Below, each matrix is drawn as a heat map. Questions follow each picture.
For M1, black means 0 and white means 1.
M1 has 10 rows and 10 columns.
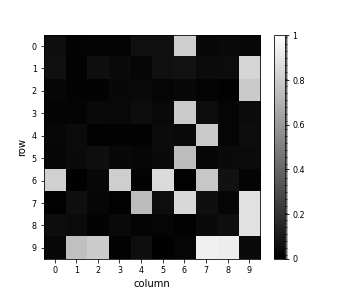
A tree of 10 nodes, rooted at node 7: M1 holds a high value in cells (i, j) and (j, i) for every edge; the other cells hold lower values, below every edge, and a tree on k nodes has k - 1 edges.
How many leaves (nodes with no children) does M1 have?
7
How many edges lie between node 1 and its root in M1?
2
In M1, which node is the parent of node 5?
6
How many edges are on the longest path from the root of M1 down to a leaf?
2
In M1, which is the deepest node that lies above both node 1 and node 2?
9
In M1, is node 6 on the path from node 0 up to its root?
yes
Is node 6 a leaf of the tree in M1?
no
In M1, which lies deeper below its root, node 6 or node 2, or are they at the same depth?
node 2
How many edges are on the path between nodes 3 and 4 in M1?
3
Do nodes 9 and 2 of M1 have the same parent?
no
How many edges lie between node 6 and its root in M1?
1
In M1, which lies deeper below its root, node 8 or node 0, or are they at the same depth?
the same depth
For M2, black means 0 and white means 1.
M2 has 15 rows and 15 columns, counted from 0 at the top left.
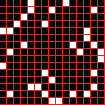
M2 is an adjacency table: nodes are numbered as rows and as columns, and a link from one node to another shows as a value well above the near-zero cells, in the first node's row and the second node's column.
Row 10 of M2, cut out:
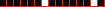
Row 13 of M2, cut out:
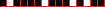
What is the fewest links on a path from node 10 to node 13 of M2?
1
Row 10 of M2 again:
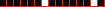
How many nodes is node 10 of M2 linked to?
2
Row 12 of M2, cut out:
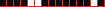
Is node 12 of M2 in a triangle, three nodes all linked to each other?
no
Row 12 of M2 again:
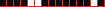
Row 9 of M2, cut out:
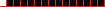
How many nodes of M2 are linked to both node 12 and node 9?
0
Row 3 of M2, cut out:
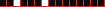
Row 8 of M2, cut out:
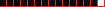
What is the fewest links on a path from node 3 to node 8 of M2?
6
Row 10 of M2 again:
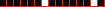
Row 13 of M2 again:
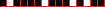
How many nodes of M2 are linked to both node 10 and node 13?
1
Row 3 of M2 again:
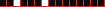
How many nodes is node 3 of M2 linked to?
2
